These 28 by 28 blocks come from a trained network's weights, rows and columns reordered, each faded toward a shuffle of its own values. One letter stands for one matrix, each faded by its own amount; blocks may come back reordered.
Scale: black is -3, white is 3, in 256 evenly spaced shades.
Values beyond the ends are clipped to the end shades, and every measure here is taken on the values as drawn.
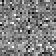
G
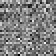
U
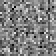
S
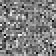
G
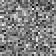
G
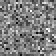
G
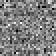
G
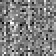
S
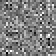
U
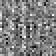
S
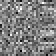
U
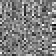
U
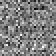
U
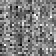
S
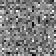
G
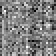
S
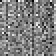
S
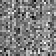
S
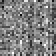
S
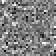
G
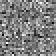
G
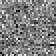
G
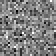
G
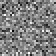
U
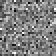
G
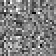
U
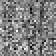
S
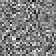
U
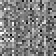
S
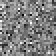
G
